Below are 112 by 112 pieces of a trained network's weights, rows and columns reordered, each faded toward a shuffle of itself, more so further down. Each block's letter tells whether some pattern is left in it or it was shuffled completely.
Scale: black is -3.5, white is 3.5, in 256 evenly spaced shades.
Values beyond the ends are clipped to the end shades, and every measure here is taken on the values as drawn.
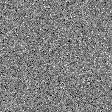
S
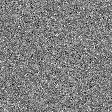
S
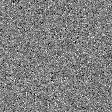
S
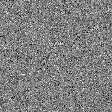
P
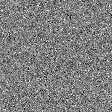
S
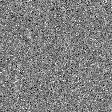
P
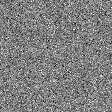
S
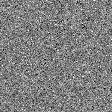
S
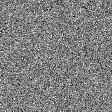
S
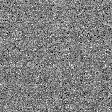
P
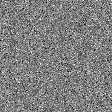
P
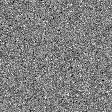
S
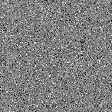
P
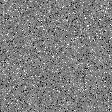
S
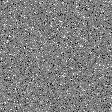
S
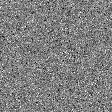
S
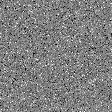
S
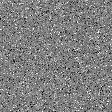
S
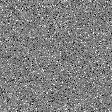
P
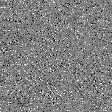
P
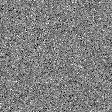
S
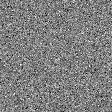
S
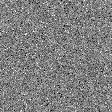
S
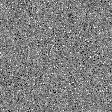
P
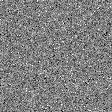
S
